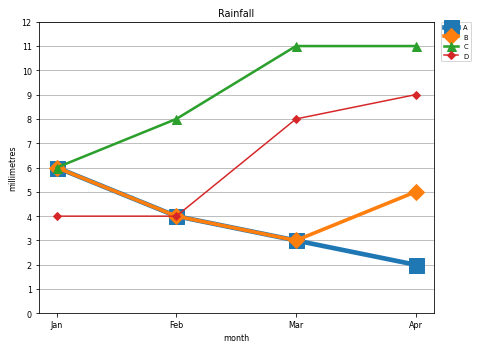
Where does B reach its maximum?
Jan
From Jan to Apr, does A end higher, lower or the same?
lower
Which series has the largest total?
C
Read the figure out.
Title: Rainfall
x-axis: month, ticks Jan Feb Mar Apr
y-axis: millimetres, ticks 0 1 2 3 4 5 6 7 8 9 10 11 12
Legend: A, B, C, D
Values:
A: 6 4 3 2
B: 6 4 3 5
C: 6 8 11 11
D: 4 4 8 9
